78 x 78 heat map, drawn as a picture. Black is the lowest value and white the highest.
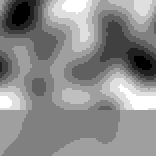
The ninth with the highest average is the top middle. The ninth with the lowest average is the top left. The halves do not mirror each other. A horizontal seam about 70% of the way down splits the table, and the bottom part is calmer.
